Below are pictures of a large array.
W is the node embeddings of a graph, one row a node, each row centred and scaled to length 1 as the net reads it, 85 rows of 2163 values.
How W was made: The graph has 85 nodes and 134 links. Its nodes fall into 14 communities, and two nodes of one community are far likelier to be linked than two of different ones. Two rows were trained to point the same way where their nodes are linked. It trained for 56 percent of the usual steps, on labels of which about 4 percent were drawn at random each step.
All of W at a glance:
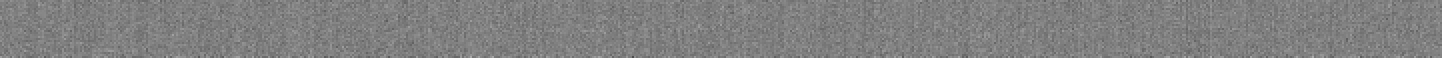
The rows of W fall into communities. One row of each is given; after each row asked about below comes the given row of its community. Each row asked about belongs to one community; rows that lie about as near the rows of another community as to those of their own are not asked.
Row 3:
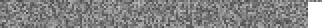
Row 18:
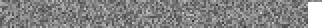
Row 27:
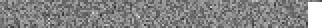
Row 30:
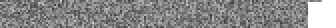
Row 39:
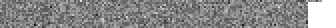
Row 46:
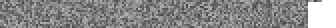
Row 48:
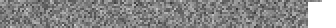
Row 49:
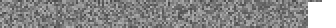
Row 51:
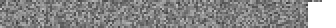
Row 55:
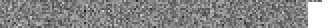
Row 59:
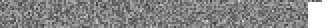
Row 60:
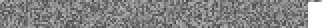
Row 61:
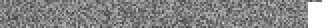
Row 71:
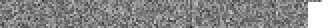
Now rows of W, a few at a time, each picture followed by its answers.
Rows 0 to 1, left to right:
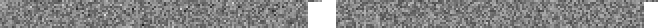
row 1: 27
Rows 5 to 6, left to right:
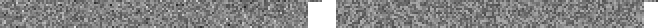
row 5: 49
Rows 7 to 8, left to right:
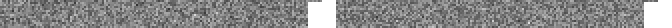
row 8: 61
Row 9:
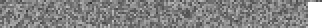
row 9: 39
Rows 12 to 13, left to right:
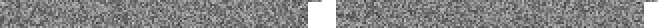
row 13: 30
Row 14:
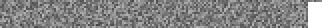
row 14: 59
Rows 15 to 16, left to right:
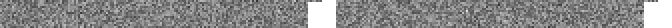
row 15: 30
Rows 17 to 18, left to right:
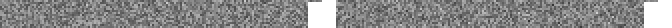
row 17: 51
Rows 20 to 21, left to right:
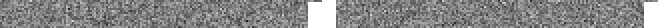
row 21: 51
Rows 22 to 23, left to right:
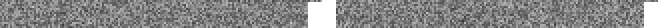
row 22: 71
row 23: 39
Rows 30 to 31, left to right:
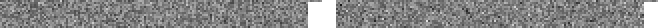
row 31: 60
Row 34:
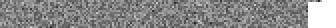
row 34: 46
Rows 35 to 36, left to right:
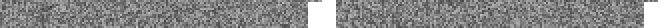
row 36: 71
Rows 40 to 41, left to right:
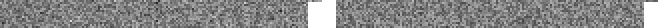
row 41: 27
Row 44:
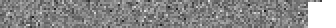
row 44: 18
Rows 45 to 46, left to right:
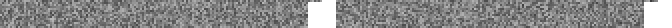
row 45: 71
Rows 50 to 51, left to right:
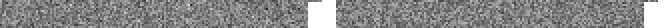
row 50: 18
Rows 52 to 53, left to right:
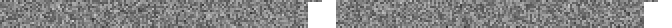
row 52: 27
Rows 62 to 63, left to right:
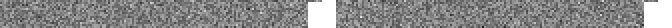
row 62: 61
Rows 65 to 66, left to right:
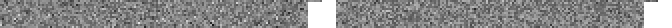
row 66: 49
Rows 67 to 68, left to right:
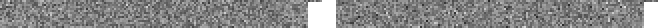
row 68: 60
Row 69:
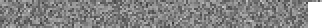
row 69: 48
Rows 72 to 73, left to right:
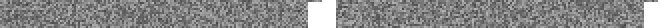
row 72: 61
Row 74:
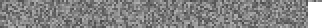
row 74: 46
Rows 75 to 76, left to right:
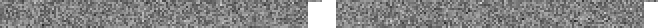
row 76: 46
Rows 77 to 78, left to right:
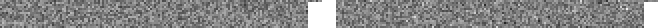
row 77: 49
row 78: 51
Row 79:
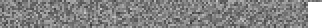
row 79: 59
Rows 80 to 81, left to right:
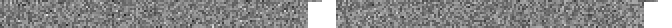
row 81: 59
